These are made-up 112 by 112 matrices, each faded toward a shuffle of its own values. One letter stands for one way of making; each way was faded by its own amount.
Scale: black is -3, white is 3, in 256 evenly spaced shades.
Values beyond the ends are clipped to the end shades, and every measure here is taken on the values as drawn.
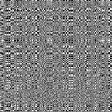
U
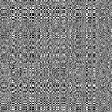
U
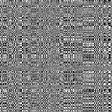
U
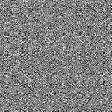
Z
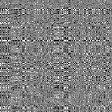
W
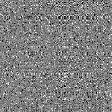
Z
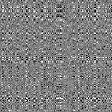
W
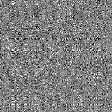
Z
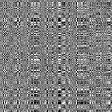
U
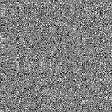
Z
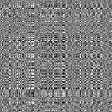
U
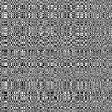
U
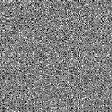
Z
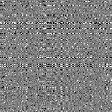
W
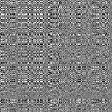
U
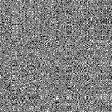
Z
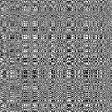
U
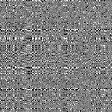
W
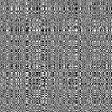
U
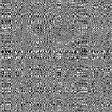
W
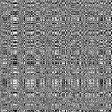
U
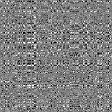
W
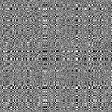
U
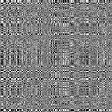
U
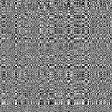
U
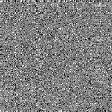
Z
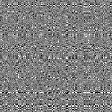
W
